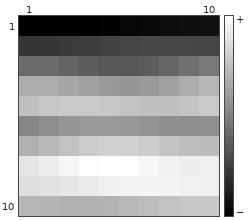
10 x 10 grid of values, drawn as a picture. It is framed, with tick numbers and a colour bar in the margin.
Overall the values sit about 60% of the way up the scale. The grain runs across in streaks. The field climbs toward the bottom. No lone cell stands out from its neighbours.
